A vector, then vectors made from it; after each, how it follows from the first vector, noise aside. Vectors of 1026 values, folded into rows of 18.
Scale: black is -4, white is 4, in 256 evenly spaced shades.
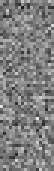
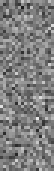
copied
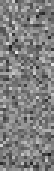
reversed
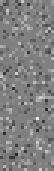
partly zeroed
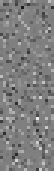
partly zeroed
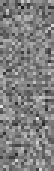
copied
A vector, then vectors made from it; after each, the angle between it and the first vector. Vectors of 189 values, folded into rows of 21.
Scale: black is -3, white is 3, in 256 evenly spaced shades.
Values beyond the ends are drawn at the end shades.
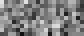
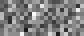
partly opposed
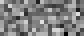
partly aligned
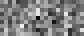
partly opposed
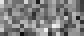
nearly parallel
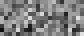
orthogonal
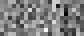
partly aligned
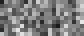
nearly opposite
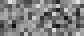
orthogonal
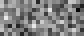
partly aligned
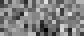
partly opposed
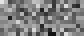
orthogonal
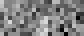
partly aligned
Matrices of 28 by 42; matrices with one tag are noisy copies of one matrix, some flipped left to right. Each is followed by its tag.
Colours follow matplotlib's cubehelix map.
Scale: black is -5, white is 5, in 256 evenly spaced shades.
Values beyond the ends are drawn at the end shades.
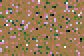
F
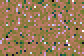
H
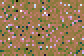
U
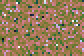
F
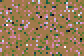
F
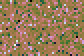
H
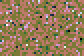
F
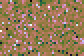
H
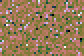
F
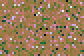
U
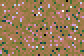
U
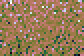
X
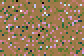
U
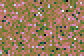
U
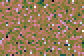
H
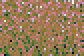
X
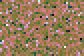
F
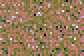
U
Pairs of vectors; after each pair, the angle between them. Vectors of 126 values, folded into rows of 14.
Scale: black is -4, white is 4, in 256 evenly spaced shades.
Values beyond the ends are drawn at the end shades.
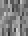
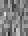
nearly parallel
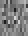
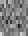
orthogonal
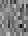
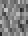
partly aligned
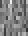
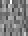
nearly parallel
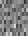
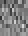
orthogonal
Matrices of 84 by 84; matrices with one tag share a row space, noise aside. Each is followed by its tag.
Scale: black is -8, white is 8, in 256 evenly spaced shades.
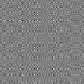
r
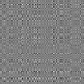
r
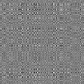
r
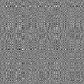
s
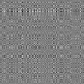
r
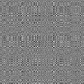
r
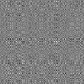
s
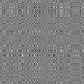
r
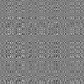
s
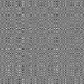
s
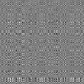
s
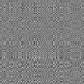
r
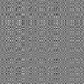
s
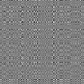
r
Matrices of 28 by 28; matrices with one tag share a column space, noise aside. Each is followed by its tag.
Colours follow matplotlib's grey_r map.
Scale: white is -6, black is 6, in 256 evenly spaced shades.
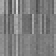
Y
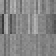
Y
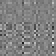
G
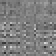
G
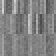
Y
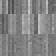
Y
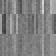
Y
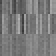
Y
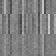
Y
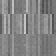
Y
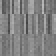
Y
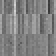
Y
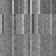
Y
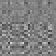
G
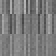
Y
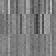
Y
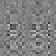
G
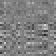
G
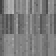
Y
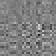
G
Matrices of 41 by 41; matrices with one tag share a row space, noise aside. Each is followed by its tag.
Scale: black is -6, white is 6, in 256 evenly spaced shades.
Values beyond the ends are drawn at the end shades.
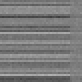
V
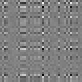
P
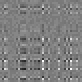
P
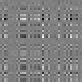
P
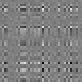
P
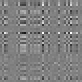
P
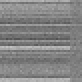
V
